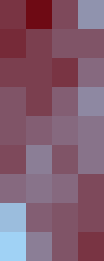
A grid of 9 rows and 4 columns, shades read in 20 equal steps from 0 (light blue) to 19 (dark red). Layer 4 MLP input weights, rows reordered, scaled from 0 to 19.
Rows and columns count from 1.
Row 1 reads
15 19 13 6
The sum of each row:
53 54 53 44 42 42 42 38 35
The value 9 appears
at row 5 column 4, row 6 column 4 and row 7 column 2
